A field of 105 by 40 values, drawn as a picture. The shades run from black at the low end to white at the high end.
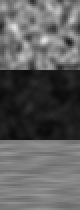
It is made of 3 by 1 panels. Panel 1,1: middling, blotchy, strong in contrast. Panel 2,1: very low, blotchy, faint in contrast. Panel 3,1: middling, streaked across, faint in contrast.
